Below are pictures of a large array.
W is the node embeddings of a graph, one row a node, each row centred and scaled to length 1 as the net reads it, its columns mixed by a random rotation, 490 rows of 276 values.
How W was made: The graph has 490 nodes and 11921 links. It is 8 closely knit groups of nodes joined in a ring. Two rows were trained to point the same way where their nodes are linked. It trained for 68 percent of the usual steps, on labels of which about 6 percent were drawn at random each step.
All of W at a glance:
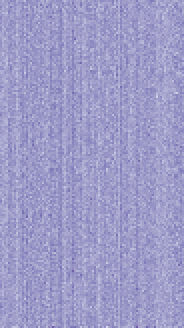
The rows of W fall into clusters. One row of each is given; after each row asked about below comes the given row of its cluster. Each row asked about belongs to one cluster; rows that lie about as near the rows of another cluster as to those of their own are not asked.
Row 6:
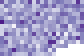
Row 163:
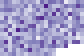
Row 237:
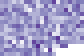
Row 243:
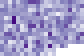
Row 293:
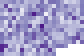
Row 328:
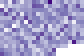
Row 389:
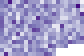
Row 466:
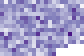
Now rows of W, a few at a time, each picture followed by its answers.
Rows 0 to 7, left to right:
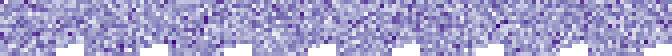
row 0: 466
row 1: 237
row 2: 163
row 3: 328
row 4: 6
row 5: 237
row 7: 237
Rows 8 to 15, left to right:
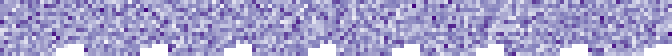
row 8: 6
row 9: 293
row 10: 293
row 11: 293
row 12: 389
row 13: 243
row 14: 6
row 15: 243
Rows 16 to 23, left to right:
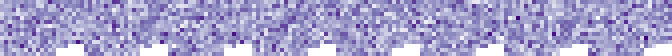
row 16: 163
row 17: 243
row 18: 328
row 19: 163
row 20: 237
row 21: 466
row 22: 243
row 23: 6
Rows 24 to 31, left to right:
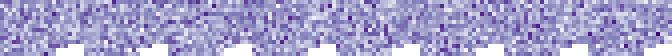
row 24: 389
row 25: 237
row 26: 6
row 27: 389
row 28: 243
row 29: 237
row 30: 389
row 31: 466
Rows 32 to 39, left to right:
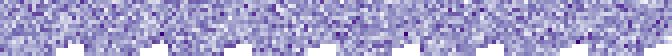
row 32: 293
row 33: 293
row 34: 389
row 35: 237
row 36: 466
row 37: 293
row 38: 328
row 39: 466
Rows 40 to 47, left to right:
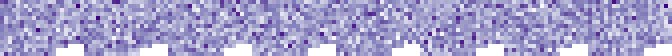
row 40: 389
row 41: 243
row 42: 237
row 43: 466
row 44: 293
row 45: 163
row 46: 237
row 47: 389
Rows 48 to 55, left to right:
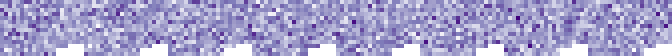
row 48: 389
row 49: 328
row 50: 6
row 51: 466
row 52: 466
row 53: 163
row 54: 243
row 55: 237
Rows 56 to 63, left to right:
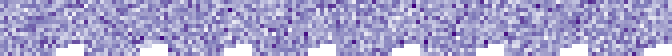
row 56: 163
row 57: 6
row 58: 293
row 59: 163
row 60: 389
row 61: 163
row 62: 466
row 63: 389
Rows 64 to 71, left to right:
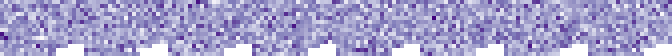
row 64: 466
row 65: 237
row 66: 243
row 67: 293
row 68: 237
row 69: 243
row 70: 243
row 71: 237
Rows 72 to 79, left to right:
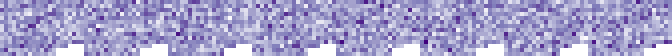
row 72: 163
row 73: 328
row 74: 389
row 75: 293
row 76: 6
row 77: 163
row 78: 466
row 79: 163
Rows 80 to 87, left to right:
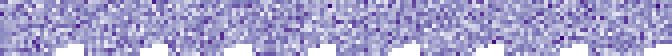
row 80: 237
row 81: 237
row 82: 163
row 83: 389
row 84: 6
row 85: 328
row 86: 6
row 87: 163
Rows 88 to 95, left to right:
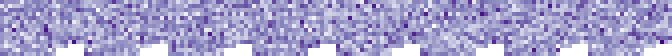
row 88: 328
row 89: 6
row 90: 163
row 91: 389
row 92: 243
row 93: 328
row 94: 6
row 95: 328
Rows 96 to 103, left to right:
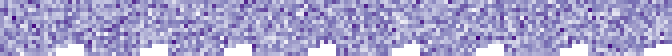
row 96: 243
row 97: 163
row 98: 6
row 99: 293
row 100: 293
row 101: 6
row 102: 293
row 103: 163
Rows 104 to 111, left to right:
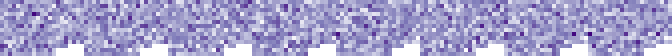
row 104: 293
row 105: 237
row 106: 237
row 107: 466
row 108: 466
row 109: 237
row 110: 466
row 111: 466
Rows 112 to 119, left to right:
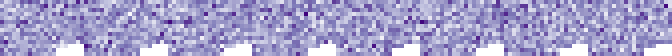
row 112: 6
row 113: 293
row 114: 6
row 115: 293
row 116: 466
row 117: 6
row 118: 237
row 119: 389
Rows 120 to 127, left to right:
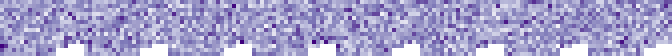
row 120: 293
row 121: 163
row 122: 328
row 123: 328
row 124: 293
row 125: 389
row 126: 6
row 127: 237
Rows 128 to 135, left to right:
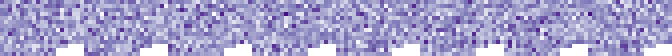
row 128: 389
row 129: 389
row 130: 293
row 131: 293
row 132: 237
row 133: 163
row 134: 163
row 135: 237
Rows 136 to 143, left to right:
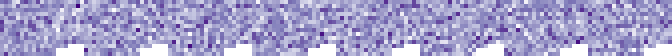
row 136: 389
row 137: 237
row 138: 163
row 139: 466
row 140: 163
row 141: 6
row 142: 328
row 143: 237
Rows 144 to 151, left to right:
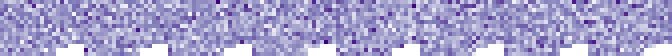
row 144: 237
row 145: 237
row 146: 328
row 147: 328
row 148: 389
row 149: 6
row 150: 237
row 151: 6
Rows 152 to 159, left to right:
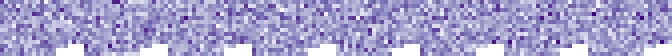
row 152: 293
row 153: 243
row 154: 328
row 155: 237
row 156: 163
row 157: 328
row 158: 163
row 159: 328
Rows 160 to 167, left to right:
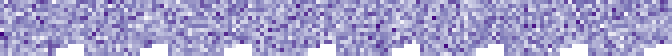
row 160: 466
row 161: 389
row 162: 328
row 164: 293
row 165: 243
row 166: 237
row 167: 328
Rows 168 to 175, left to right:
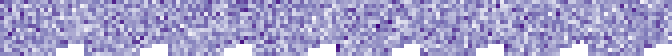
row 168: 389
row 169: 6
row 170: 328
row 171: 389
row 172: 293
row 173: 389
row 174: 293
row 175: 466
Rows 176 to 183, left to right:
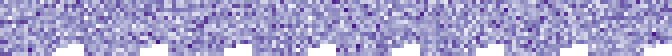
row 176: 6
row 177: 328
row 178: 163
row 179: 237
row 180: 293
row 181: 237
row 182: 163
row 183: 328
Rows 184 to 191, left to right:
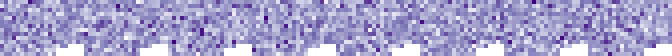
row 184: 243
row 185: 466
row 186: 163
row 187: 243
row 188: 243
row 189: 6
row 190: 6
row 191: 389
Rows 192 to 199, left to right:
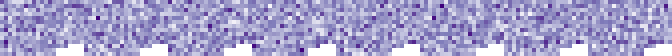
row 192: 163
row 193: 243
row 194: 293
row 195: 293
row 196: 163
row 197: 243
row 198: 163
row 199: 389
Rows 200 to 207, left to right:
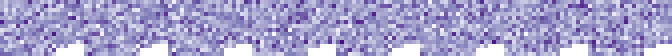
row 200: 6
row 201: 6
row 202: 6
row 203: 163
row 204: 6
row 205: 328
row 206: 163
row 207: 163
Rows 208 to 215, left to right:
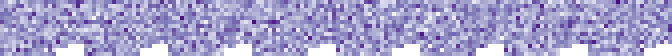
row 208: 237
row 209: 6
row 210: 243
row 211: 6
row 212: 243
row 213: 466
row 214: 243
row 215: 6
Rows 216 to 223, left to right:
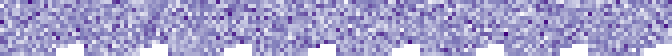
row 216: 6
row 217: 243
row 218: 328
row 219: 163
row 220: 328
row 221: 237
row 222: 466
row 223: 237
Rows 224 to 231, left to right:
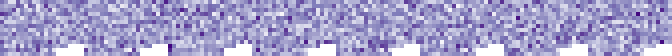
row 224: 237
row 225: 237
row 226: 293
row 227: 163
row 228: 237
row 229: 237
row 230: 243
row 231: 328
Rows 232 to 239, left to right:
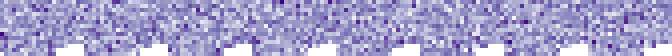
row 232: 466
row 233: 243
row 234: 293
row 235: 6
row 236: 389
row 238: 6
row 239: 163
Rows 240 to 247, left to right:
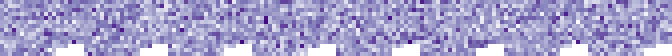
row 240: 328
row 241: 389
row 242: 328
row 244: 328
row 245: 389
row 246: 328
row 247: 243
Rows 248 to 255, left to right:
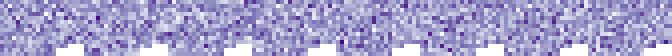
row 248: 293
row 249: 243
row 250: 466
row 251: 389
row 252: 163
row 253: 163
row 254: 389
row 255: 163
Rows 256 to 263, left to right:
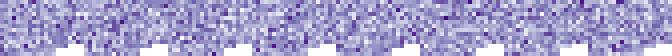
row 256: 243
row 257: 163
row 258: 389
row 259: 163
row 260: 293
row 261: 328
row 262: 328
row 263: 243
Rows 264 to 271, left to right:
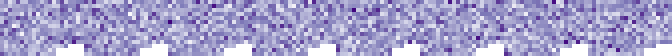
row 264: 328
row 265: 293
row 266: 6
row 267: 237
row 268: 293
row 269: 6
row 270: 328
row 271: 163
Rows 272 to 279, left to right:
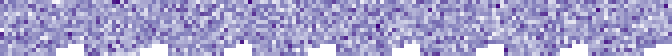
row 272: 466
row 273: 243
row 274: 293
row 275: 237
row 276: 293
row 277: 389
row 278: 293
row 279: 389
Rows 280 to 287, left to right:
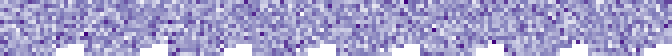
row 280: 6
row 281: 466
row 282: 6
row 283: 237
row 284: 237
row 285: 328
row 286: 293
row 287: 237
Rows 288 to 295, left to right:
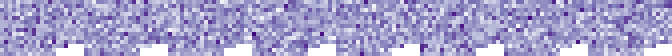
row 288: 163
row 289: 328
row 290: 466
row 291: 466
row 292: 237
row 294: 328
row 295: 163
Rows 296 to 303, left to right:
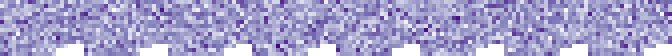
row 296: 6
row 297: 237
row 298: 237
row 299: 243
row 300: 293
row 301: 163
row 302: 389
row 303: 237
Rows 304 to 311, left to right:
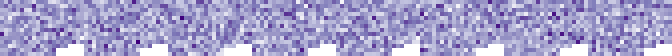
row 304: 466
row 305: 163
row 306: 243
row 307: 293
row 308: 466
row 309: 237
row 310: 328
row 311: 163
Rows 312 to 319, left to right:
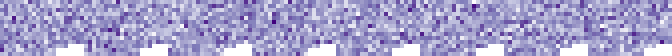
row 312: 243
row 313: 163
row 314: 6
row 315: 389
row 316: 328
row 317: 466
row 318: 6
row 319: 328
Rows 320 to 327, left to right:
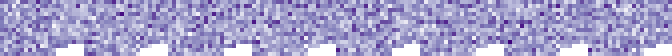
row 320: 389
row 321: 6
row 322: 163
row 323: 6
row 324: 293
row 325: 6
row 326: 6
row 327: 237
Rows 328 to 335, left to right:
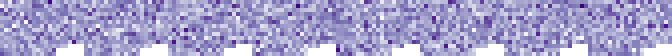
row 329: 328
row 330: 163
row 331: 6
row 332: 243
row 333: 243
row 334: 163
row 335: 237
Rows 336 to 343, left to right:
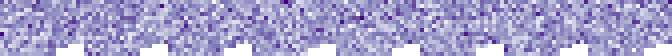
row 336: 466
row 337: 389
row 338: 293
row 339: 243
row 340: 328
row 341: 328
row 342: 293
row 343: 237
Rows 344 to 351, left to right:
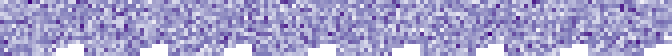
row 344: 6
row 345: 293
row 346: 6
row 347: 243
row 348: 389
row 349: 466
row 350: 243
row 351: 466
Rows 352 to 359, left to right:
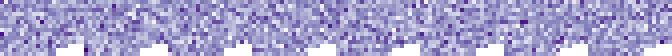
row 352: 466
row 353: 293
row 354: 293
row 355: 237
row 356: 389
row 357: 466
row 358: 6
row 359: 328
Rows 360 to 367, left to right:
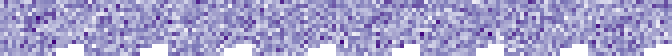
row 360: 163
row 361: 466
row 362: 6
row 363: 6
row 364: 163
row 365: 466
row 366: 389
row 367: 163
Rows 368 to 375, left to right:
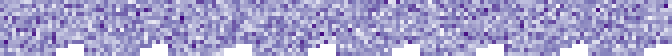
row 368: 163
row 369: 293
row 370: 243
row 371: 466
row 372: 328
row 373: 328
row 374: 293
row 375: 389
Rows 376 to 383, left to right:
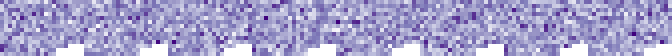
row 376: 293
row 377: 328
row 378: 6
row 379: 243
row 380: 6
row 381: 163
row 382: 293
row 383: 328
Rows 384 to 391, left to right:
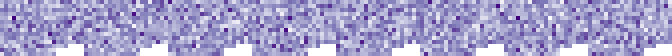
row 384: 243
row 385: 328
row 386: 293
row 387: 163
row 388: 293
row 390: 243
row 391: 389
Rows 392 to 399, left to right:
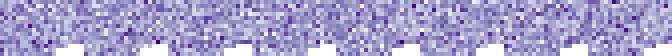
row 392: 237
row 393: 328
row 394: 163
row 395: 163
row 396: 389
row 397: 466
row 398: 293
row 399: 389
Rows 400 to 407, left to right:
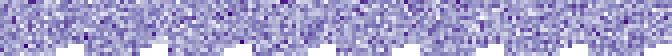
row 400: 243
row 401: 466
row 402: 328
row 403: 243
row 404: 237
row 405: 389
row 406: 163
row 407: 163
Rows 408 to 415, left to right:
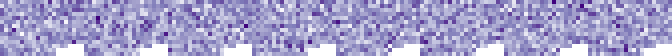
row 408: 328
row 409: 243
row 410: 237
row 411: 237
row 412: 6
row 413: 6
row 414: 328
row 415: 237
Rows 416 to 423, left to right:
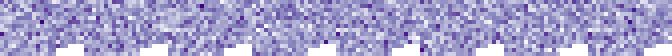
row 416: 466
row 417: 243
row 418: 466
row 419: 328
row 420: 466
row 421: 293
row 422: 237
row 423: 466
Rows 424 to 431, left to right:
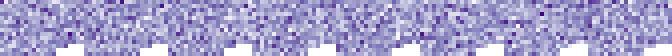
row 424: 466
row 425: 389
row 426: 389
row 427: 163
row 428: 293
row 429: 466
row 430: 6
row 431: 389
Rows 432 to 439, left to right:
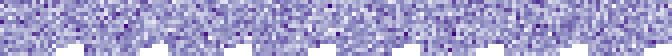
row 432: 6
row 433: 293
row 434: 466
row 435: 389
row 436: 466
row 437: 163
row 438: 243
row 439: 389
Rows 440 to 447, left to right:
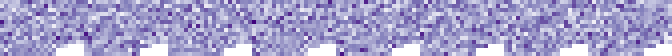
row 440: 6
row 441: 466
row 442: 237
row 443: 6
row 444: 6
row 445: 466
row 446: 163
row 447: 466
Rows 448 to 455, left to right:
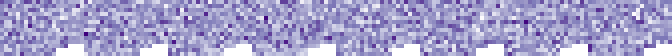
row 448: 389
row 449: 466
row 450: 6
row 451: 243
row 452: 237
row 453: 389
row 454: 6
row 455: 293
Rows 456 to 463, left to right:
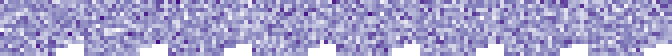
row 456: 466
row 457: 328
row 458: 389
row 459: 293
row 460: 293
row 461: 389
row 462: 389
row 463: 237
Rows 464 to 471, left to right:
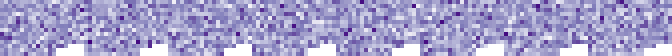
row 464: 466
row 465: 163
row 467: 293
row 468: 389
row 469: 6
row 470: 466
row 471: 243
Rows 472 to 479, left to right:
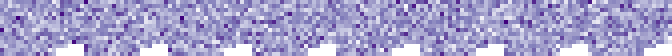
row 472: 328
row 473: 293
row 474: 243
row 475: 6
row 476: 237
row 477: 389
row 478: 6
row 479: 466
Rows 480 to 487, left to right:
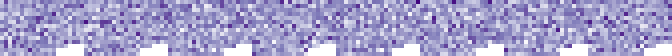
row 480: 163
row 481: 6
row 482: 237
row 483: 6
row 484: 237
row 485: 243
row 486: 237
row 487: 6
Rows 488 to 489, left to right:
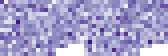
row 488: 466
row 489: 163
